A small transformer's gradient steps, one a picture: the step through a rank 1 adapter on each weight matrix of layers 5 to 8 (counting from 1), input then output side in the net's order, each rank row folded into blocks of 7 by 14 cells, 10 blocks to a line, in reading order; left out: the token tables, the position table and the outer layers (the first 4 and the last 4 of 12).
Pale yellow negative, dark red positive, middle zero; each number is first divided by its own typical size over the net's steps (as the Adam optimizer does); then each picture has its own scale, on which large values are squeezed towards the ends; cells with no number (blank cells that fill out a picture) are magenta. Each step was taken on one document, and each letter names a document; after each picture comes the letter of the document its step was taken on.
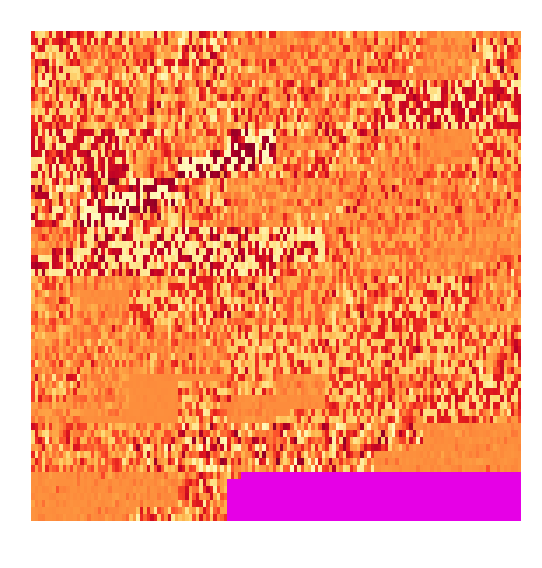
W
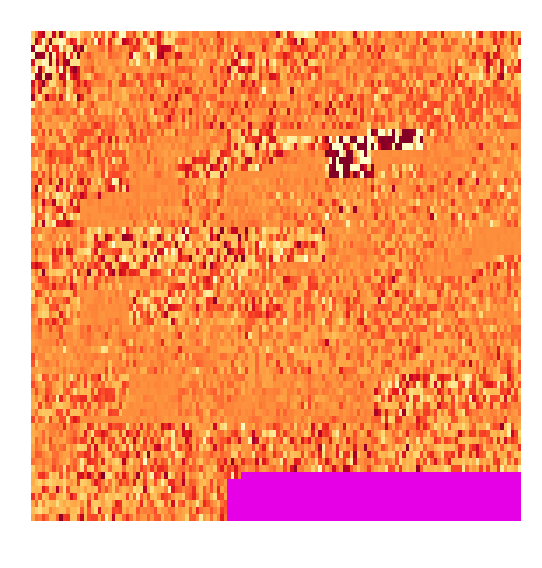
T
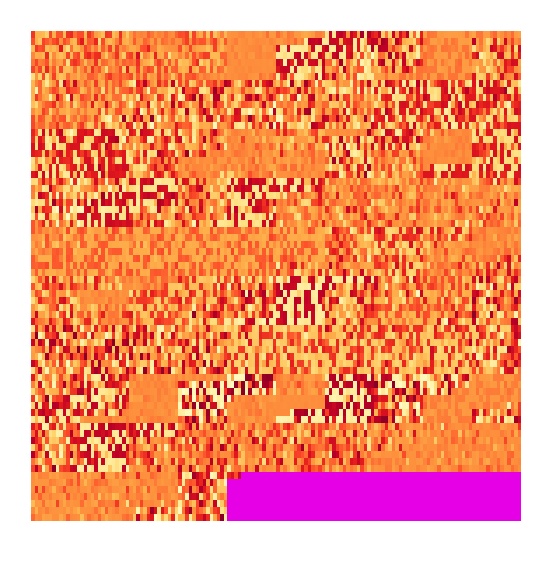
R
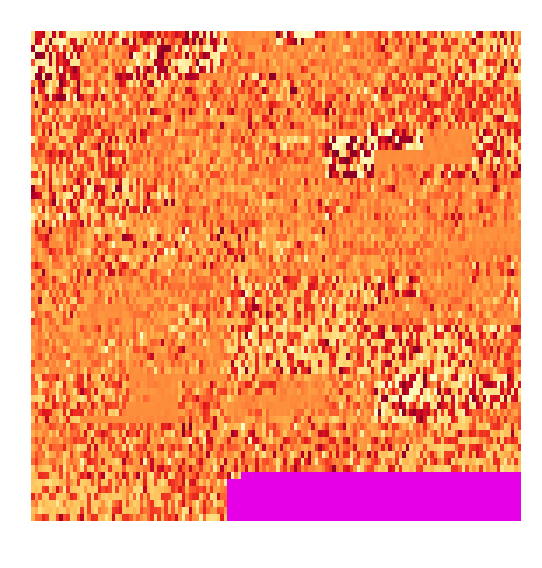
T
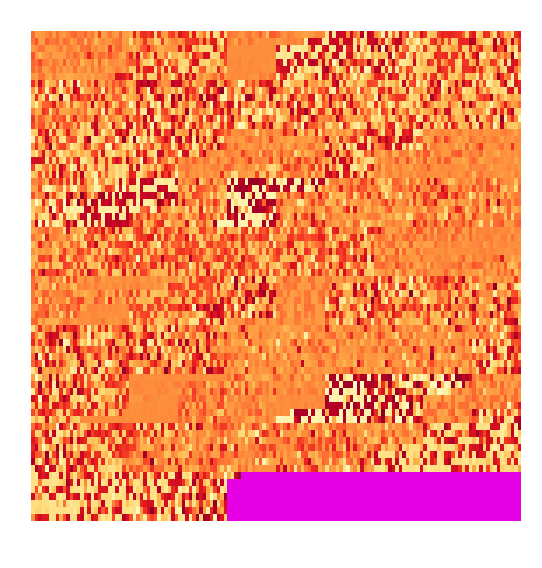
R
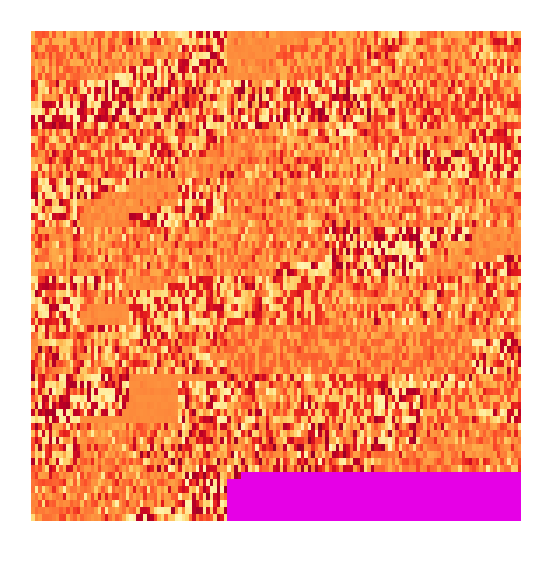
W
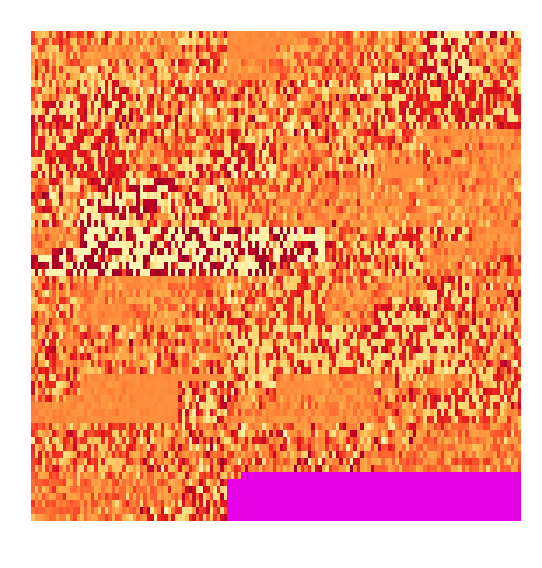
W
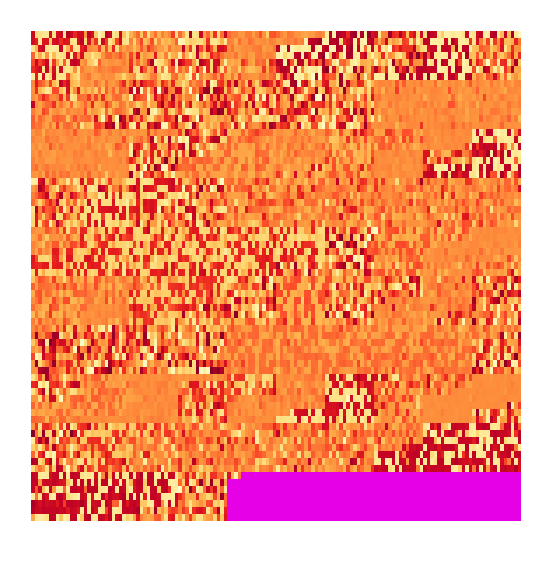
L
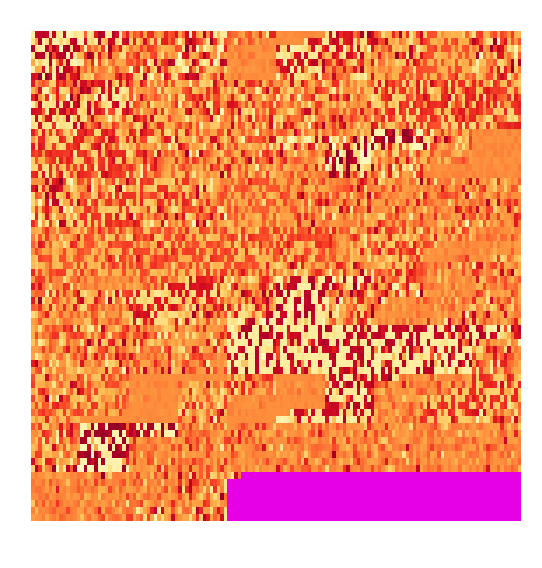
R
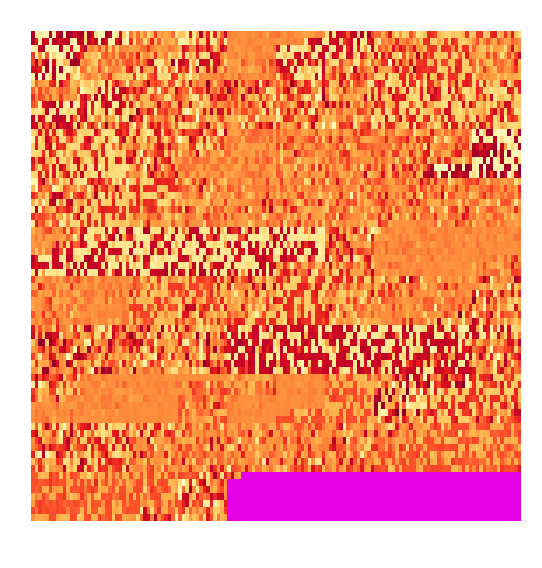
L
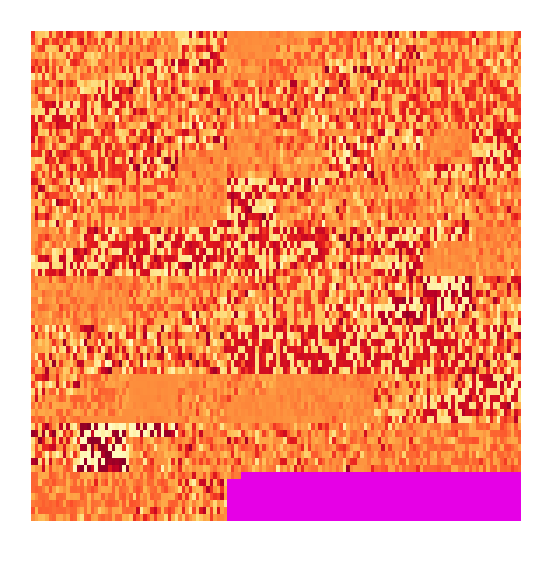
L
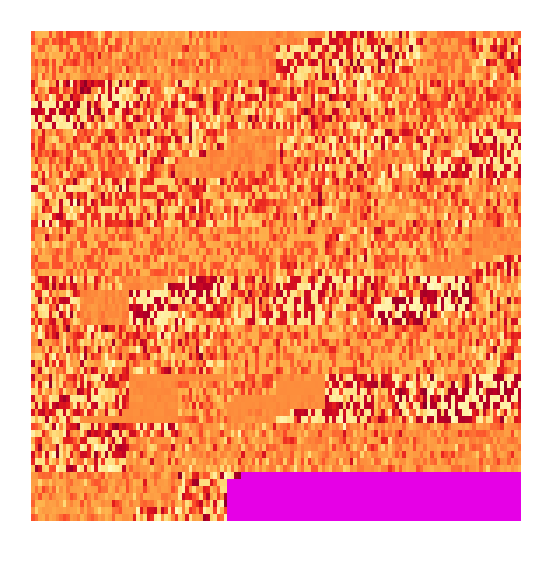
R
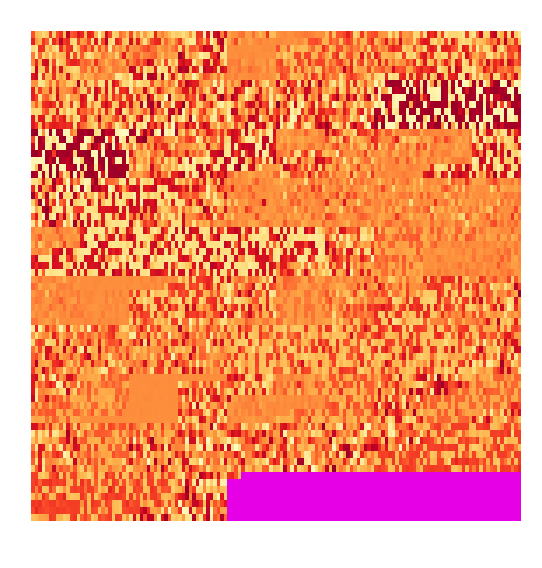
W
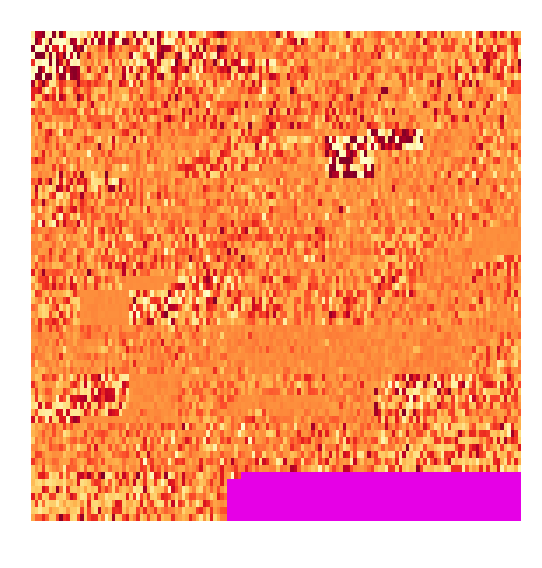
T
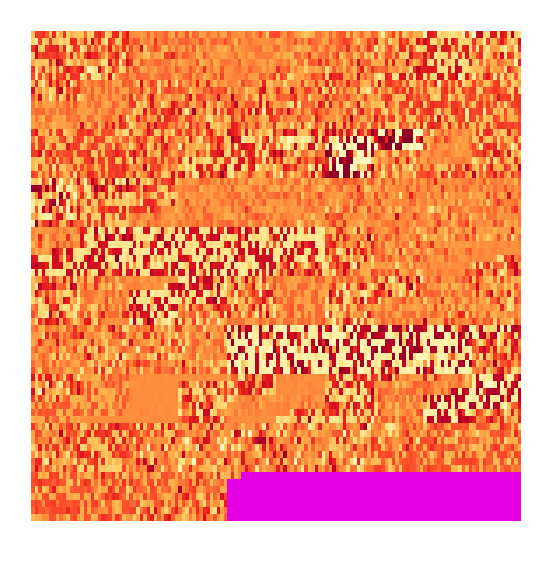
W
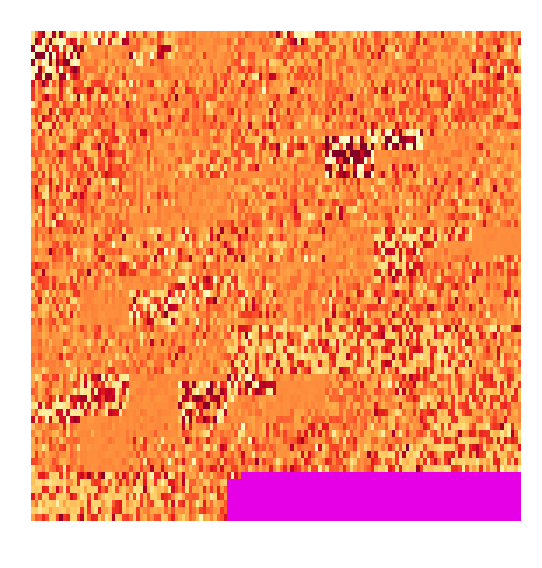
T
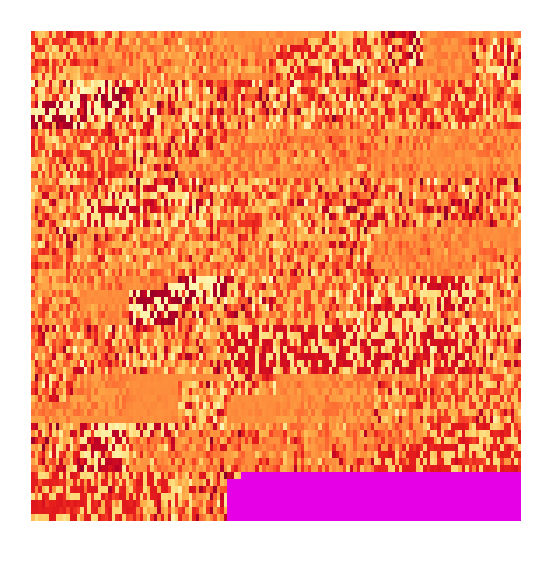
L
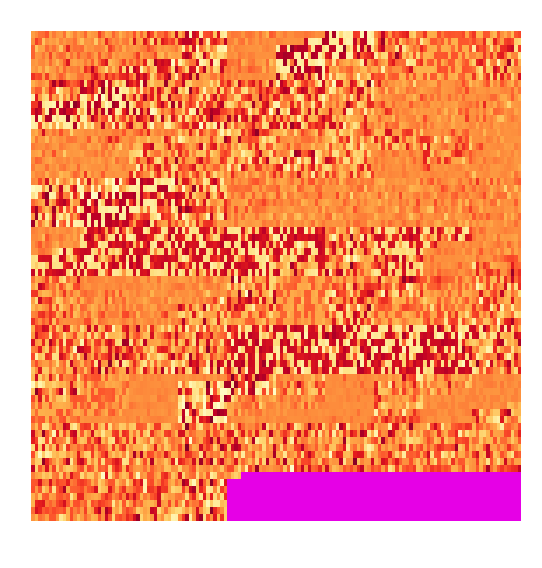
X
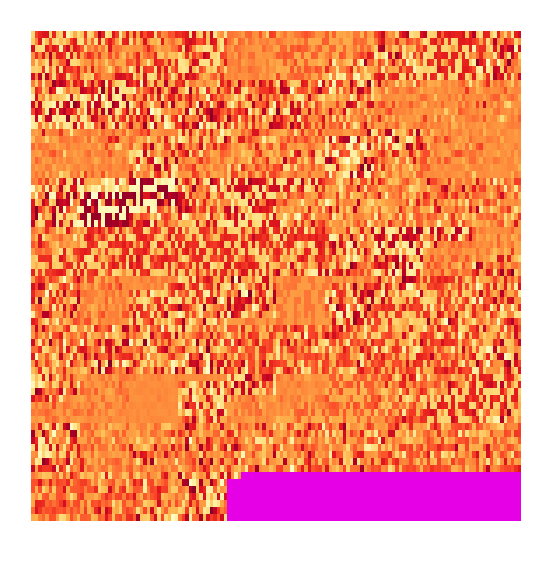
X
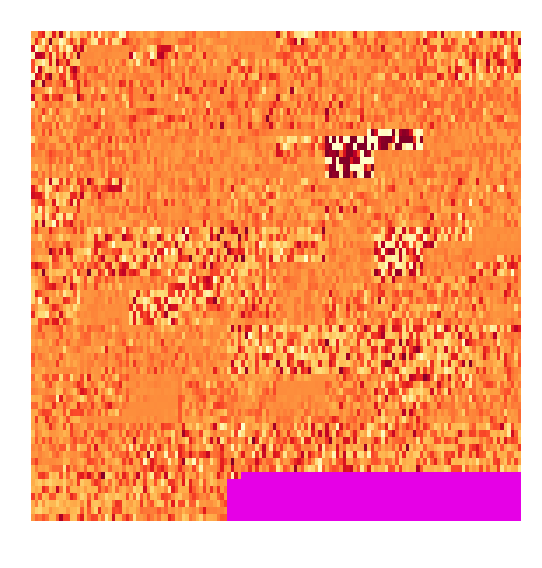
T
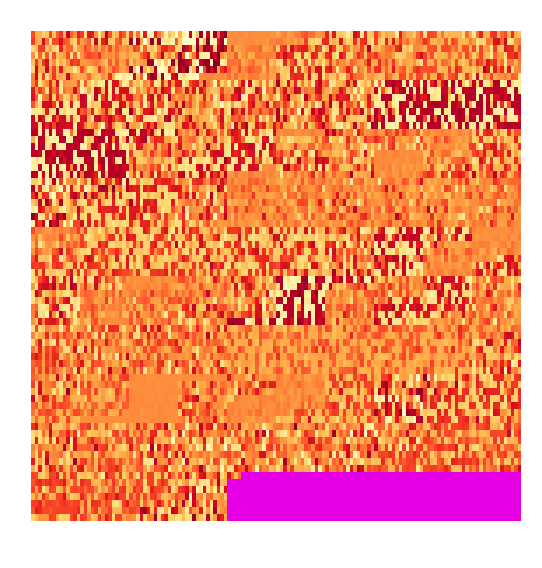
W
